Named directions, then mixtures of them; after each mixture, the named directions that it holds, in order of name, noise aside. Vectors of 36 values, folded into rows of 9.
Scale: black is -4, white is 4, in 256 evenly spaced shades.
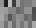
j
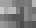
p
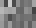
j, p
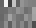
j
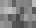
p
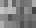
j, p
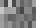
j, p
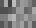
j, p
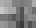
p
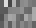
j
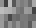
j, p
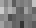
j, p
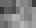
p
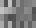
j, p
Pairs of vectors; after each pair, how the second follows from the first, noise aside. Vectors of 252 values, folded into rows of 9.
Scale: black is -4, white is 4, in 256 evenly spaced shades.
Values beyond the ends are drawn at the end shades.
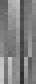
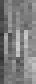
wrapped around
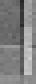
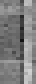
wrapped around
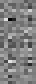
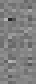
shrunk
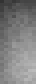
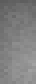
shrunk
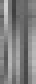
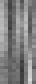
reversed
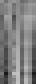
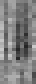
wrapped around
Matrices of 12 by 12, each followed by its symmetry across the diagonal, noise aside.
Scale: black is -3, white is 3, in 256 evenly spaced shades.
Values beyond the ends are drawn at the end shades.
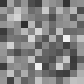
symmetric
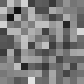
symmetric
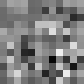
antisymmetric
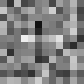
antisymmetric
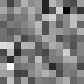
antisymmetric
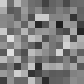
neither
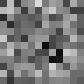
symmetric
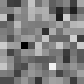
neither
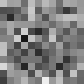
neither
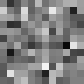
antisymmetric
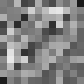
symmetric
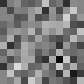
symmetric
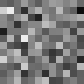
neither
